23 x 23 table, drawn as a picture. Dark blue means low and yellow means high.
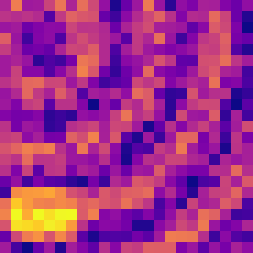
Rings: centred on the top left. Average level on the scale: 40%. Odd patch: higher, in the bottom left. Mirror symmetry: none. Ninth with the highest average: bottom left.
